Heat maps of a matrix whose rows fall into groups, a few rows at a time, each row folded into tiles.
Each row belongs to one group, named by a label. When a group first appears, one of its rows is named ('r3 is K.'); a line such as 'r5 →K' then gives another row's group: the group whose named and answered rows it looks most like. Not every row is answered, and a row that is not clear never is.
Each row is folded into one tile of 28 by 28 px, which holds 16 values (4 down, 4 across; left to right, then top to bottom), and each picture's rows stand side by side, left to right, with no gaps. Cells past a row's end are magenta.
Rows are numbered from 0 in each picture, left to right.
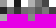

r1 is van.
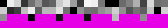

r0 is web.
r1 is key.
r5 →web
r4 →web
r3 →key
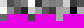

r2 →web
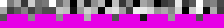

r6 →web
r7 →key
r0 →key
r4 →key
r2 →web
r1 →van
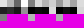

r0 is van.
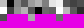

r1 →van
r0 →key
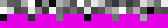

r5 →van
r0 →key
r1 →key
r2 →van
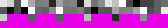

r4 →key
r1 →key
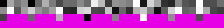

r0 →web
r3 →key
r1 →web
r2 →web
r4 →van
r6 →web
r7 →key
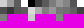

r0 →van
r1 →web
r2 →van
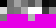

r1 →web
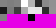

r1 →key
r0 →van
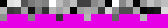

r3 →web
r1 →van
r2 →key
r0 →web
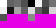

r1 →web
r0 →key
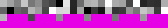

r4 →van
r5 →web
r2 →web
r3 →van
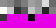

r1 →key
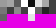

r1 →web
